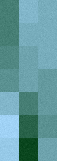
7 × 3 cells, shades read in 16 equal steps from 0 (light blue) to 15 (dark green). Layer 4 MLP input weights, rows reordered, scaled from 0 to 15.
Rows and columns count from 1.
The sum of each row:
16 17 17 18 18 19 21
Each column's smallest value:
0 3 4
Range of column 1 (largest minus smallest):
9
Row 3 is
8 5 4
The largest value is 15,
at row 7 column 2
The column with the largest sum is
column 2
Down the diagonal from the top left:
9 4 4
